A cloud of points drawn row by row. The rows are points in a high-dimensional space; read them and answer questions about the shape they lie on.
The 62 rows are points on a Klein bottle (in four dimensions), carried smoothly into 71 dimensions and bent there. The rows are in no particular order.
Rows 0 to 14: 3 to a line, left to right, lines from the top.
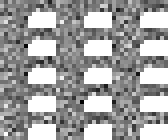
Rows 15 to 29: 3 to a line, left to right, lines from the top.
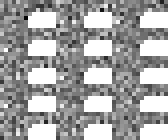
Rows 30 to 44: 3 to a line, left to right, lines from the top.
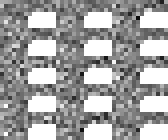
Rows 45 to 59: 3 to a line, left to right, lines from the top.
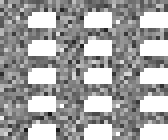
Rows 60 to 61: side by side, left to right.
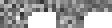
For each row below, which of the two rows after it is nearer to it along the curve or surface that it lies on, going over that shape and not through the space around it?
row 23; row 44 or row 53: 44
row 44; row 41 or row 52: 41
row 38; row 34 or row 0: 0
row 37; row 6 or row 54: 6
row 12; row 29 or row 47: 47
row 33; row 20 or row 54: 20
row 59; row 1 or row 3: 1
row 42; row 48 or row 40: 48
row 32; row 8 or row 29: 8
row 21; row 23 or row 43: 23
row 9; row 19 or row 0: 19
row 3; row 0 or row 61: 61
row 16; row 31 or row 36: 36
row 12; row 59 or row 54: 59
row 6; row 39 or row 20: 39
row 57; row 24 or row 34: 24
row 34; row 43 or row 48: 48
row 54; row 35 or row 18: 18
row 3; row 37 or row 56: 37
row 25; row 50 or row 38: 50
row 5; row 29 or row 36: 36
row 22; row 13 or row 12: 12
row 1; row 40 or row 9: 9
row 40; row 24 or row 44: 44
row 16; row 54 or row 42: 42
